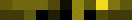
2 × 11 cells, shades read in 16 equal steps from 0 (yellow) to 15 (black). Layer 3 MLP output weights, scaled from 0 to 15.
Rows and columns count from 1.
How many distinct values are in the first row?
7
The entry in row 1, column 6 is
14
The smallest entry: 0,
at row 1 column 9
